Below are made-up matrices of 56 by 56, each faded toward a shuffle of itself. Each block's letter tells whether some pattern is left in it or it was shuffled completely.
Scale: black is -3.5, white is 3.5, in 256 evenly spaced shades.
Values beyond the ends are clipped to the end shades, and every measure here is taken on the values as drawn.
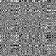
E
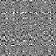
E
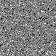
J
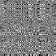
E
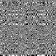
E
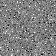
J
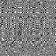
E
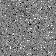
J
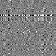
E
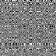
E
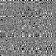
E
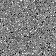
J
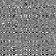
E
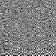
E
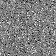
J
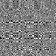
E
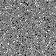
J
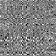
E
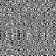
E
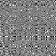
E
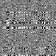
E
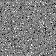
J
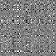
E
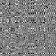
E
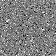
J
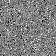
J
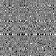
E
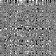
E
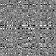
E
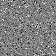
J
